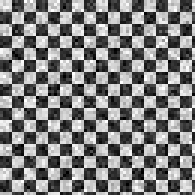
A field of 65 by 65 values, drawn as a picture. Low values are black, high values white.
No single row or column stands out from its neighbours. A checkerboard runs through the table. The histogram has two humps. Neither half mirrors the other. On average the colour sits 50% of the way up the scale.
